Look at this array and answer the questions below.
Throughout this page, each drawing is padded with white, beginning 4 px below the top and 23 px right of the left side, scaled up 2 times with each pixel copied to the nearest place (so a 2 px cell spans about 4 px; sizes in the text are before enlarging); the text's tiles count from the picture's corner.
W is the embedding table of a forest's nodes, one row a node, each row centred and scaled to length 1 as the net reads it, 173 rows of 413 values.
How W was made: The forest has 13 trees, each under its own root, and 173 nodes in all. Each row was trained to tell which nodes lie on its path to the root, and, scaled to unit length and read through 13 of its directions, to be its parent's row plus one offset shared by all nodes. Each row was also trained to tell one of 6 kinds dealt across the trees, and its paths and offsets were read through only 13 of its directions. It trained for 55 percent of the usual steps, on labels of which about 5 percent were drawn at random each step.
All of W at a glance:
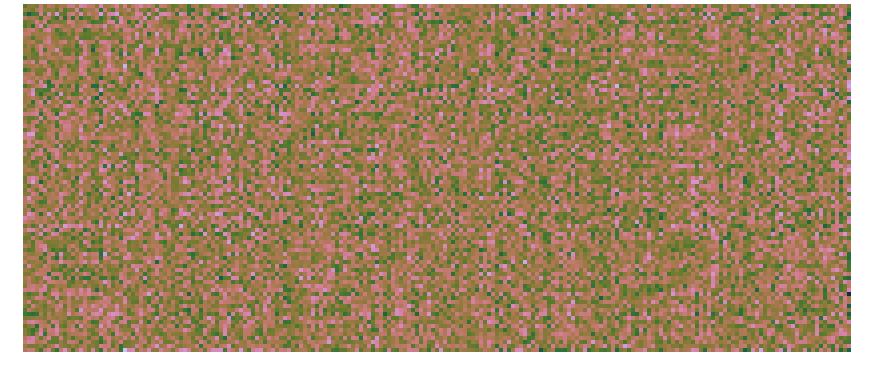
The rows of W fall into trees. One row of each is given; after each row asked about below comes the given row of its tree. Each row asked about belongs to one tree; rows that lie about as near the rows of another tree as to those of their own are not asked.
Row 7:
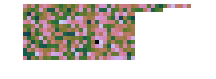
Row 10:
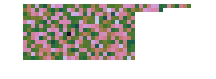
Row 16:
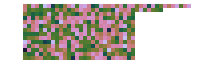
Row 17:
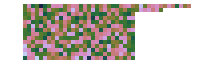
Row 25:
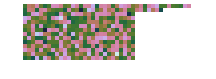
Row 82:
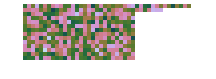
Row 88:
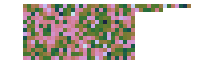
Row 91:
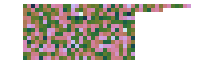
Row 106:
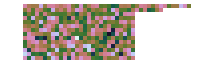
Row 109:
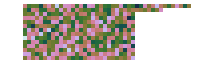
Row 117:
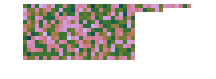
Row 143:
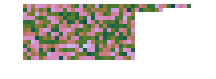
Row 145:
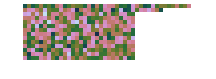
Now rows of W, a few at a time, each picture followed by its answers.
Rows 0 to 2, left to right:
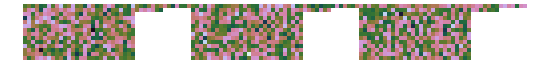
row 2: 91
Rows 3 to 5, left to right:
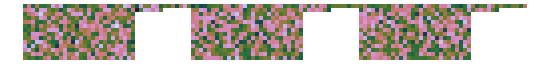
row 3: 10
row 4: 109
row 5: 109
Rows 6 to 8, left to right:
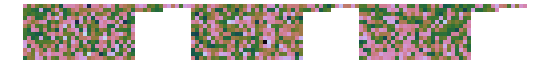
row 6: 91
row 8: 91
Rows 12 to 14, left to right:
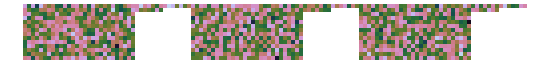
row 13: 88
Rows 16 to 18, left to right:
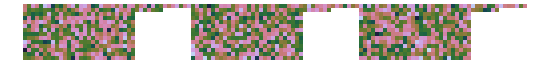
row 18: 106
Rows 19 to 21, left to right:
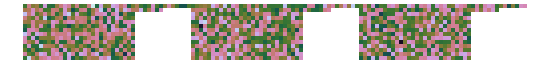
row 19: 109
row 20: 82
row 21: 25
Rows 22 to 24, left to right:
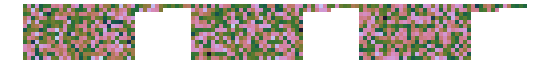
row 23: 117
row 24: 109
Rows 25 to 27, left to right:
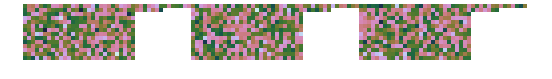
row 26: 82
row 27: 109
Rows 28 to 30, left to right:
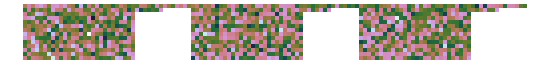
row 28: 143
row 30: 109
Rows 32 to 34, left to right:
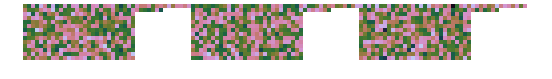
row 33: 25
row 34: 106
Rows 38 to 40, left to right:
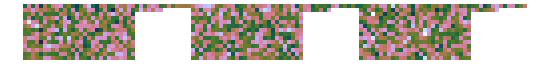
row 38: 117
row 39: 143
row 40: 16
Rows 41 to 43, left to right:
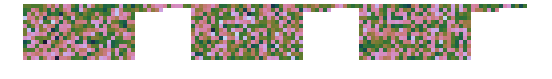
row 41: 109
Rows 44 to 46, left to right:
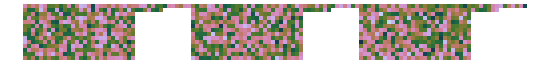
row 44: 7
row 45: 7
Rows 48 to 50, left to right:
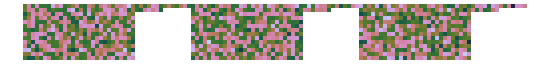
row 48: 10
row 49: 25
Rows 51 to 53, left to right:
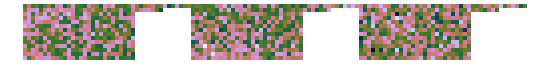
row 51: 88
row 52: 91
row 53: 88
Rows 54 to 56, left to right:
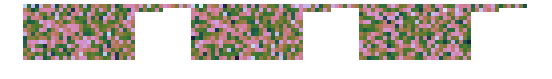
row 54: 106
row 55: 106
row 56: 10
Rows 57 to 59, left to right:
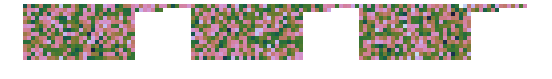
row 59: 106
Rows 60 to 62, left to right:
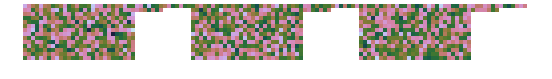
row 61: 91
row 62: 106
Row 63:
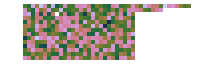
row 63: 117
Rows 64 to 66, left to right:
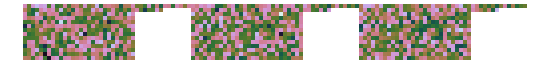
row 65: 143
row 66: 143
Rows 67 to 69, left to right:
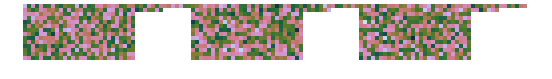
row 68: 82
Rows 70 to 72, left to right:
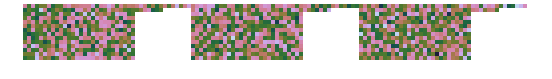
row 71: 143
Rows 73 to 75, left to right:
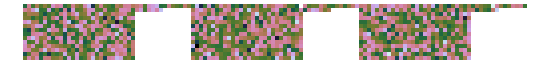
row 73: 117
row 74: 7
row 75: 143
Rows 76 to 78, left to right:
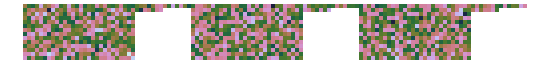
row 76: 10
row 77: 117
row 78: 25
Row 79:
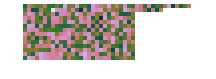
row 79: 91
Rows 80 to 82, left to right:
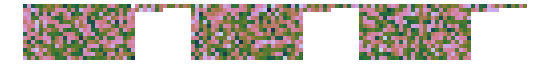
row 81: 143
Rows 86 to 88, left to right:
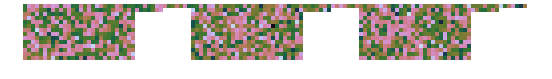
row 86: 82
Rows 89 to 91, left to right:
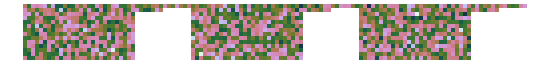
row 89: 82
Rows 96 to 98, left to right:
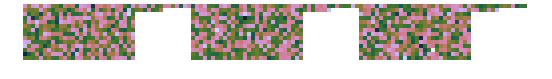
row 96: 82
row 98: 16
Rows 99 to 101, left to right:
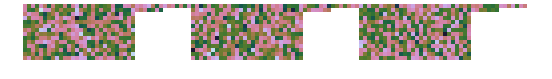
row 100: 7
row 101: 91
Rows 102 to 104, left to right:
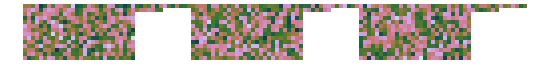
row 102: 88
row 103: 16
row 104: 88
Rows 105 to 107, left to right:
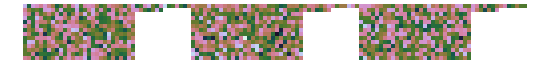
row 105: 88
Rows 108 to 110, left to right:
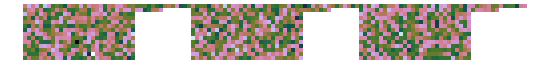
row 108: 16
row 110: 143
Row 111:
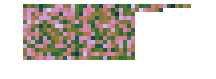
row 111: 88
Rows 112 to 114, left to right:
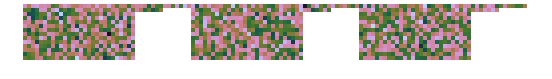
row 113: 88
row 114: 117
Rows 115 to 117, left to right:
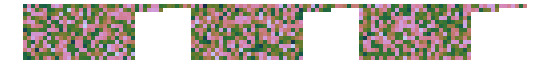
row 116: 109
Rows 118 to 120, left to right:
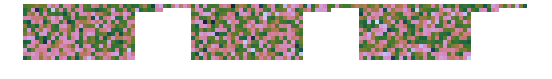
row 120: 10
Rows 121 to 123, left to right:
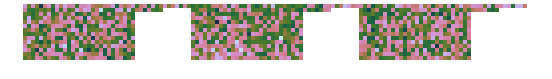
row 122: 91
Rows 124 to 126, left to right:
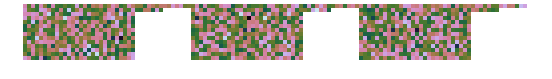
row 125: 10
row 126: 91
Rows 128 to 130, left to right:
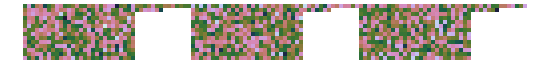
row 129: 106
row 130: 109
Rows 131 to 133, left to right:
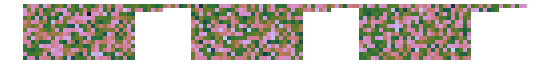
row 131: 16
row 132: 17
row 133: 88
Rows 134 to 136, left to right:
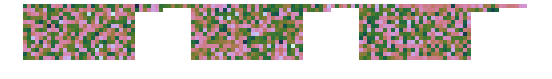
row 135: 82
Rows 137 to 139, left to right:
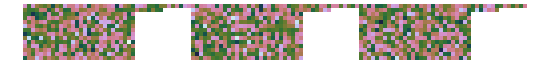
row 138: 82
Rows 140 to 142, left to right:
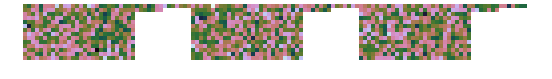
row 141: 82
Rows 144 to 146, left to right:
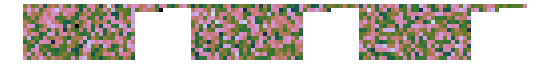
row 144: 106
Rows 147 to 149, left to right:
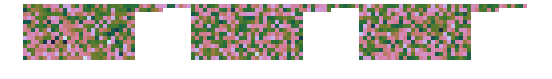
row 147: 91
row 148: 25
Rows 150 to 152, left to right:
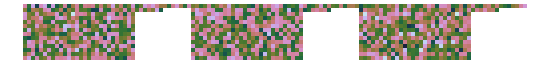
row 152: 25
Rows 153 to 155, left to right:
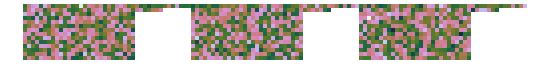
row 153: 16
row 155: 25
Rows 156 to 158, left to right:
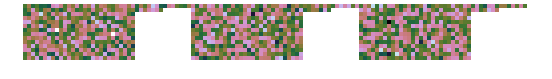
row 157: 7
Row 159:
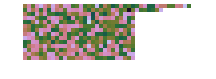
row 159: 143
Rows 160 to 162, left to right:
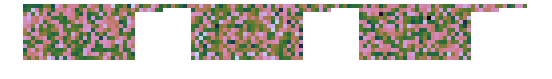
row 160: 109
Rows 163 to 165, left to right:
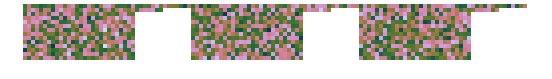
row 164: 17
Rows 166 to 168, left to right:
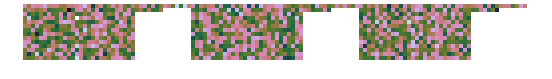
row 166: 82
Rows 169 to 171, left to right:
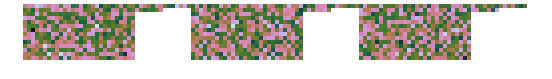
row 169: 143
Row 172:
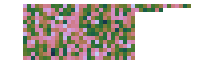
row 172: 88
